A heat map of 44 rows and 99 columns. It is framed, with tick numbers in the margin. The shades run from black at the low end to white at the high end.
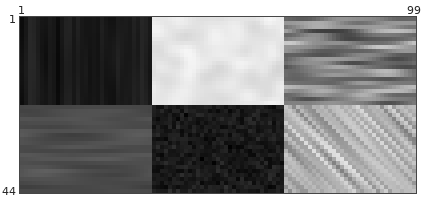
The table splits into 2 rows of 3 panels. Panel 1,1: very low, streaked downward, faint in contrast. Panel 1,2: very high, blotchy, faint in contrast. Panel 1,3: middling, streaked across, strong in contrast. Panel 2,1: low, streaked across, faint in contrast. Panel 2,2: very low, fine-grained, faint in contrast. Panel 2,3: high, slanting down to the right.
